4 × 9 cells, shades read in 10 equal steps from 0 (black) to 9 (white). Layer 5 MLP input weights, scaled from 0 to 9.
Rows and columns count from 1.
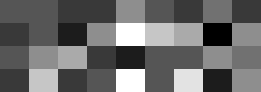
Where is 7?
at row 2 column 6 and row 4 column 2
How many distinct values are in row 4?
7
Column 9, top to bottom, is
2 5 4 5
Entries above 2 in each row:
5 6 7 6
